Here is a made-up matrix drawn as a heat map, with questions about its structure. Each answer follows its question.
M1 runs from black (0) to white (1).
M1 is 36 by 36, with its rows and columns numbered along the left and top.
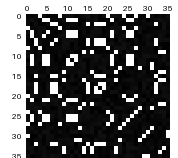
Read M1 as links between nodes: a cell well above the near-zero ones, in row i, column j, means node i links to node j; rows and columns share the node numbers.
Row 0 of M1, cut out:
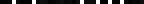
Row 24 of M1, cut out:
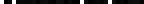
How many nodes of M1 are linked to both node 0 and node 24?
3
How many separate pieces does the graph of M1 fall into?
4
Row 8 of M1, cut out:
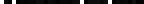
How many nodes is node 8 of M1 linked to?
4
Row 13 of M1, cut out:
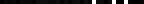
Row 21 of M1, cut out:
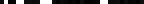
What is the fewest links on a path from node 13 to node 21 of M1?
3
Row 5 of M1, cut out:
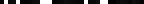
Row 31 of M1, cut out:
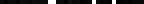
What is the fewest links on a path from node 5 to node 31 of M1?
2
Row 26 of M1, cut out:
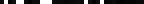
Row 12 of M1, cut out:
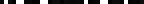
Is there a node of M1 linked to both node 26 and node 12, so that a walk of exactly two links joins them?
yes
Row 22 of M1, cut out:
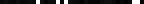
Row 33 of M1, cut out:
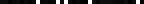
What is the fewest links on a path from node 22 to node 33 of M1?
1
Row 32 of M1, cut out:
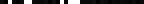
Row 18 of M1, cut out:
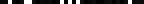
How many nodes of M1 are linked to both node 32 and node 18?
6
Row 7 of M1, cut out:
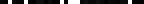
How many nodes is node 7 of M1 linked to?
7
